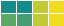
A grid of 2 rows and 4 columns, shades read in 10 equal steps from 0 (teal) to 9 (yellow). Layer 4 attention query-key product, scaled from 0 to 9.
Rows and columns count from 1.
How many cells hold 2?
1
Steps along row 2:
down up up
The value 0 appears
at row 1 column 1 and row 1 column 2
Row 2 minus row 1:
3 2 0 0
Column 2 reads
0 2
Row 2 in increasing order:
2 3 7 9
